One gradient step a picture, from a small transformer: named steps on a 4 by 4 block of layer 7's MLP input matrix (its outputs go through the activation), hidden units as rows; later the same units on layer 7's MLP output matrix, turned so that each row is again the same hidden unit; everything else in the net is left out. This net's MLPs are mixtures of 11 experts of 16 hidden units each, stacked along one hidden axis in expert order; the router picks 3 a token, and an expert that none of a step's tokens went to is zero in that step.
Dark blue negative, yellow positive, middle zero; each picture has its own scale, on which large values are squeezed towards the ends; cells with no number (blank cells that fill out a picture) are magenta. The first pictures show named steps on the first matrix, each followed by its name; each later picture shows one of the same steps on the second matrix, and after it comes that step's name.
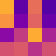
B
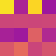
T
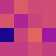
B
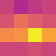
B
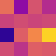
T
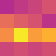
B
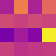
T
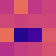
T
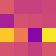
B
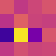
B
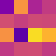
T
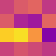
B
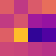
B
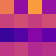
T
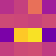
T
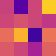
T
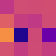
B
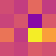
B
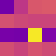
T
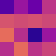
T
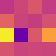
B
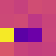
B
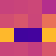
B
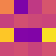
T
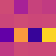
T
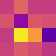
B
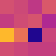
B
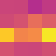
B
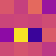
T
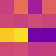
T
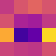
B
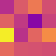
B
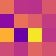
B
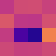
B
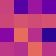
T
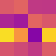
B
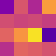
T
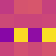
T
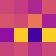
B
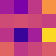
T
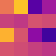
T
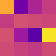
T
